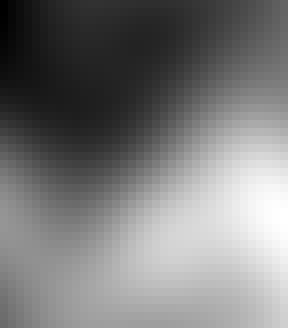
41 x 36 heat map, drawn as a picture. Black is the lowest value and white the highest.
Ninth with the lowest average: top left. Grain: smooth. Lone odd cells: none. Roughest part: centre. Slope: up to the bottom right.
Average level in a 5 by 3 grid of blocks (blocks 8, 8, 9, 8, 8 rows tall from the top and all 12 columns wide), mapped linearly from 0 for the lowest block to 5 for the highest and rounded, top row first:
0 0 1 | 0 1 2 | 1 2 4 | 3 4 5 | 3 4 4
